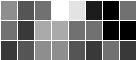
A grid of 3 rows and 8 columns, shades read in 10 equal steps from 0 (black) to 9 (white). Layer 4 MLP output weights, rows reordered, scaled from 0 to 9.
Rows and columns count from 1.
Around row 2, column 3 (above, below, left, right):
4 5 2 6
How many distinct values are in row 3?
4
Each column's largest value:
5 3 6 9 8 4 4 4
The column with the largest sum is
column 4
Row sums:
34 26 26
